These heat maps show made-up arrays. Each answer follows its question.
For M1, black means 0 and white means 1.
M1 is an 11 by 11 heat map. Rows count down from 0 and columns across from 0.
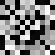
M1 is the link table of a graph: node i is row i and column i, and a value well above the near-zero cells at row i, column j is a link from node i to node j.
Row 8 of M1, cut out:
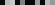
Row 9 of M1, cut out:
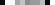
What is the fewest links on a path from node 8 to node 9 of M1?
1
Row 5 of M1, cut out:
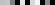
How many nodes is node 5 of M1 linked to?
7
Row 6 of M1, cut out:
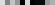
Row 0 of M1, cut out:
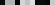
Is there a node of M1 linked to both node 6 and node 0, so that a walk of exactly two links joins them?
yes
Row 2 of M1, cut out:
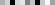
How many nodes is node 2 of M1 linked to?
9
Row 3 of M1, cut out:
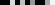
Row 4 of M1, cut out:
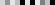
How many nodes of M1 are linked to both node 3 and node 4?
2
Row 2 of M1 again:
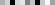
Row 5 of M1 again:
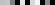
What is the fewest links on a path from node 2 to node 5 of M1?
1
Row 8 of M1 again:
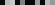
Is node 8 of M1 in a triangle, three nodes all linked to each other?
yes
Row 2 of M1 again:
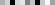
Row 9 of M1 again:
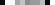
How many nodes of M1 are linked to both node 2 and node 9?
7
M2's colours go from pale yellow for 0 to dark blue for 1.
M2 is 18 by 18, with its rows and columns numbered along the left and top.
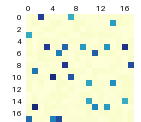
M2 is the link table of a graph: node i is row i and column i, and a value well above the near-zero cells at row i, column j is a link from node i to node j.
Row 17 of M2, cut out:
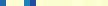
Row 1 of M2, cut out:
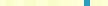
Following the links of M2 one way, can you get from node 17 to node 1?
yes
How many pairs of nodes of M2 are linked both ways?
1
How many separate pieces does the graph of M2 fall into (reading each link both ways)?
2
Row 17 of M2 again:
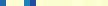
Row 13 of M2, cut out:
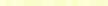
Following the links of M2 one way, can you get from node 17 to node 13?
yes
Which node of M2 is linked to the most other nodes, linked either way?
node 5
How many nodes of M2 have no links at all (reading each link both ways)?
1
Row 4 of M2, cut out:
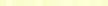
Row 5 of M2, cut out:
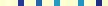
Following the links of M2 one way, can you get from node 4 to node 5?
no
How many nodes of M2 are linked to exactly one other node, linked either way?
1
